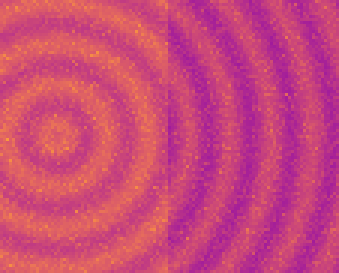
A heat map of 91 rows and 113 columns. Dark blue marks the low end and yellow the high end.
Overall the values sit about 50% of the way up the scale. A vertical seam about 50% of the way across splits the table, and the left part is higher. Rings spread out from the middle left.
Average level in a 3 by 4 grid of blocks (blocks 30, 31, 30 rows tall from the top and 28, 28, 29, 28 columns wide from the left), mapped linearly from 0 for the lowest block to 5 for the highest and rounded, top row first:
5 5 0 0
5 5 0 0
5 5 0 0
